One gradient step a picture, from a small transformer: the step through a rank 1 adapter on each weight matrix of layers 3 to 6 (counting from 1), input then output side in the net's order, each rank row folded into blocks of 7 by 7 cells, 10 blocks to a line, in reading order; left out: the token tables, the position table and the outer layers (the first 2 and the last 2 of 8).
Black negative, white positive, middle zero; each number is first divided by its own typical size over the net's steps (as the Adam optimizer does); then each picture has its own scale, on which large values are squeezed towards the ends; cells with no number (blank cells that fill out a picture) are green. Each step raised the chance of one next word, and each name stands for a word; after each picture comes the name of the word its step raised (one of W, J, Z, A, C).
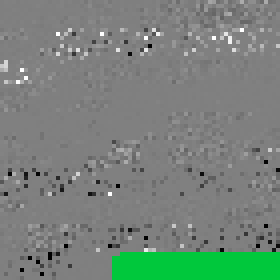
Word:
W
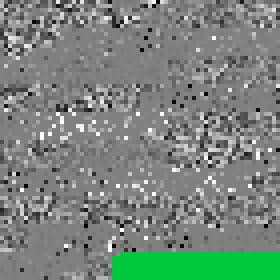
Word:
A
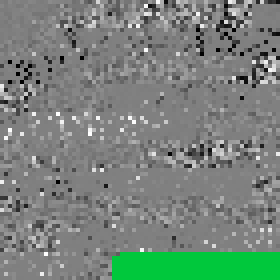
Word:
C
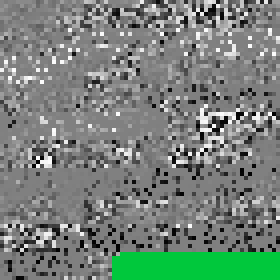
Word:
W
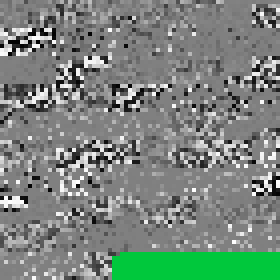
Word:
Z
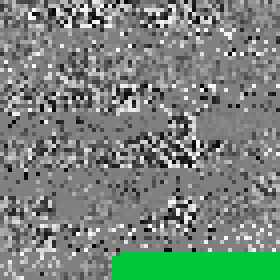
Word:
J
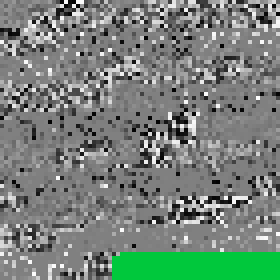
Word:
J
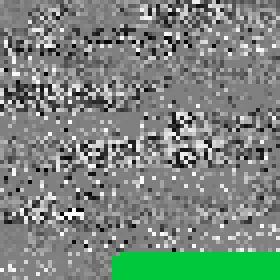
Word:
Z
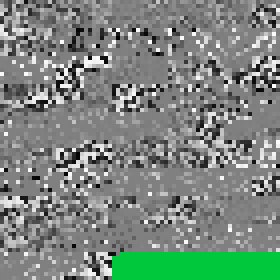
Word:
Z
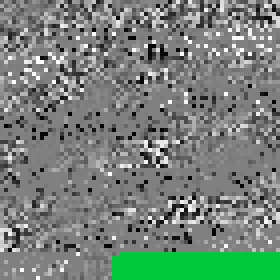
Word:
J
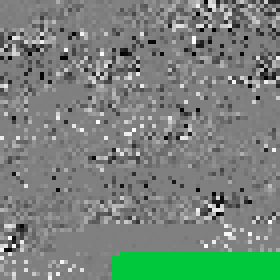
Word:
C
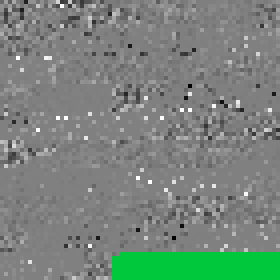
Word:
A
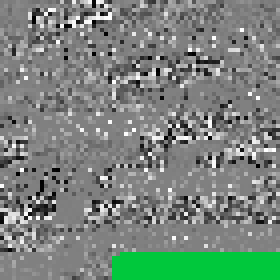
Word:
A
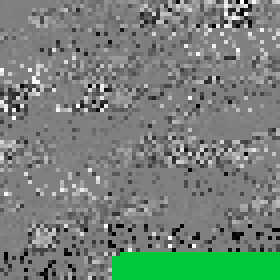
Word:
W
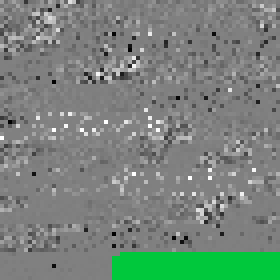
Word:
A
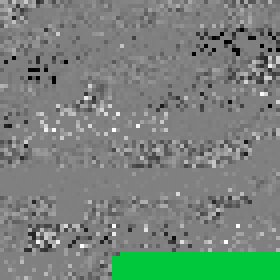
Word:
C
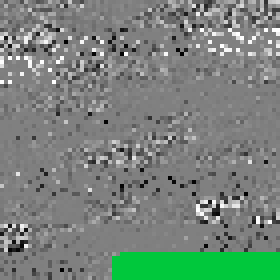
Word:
W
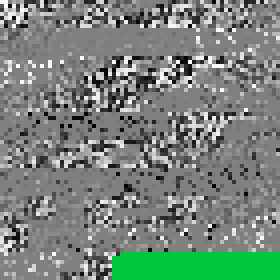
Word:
J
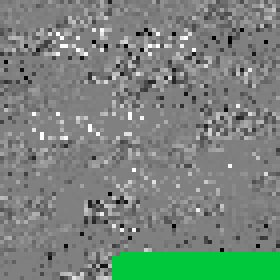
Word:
A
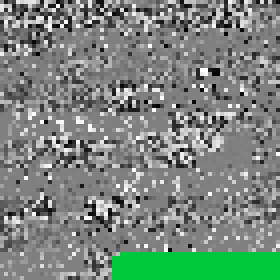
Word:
Z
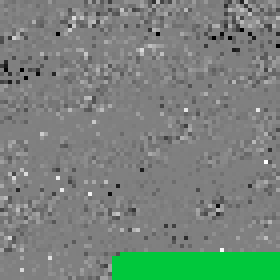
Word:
C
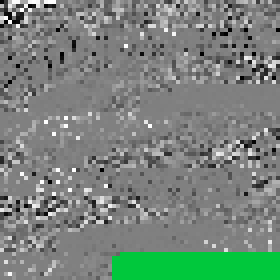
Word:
C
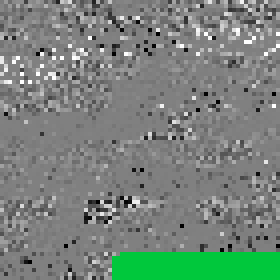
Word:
W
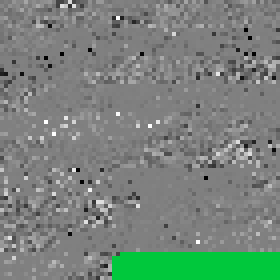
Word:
C
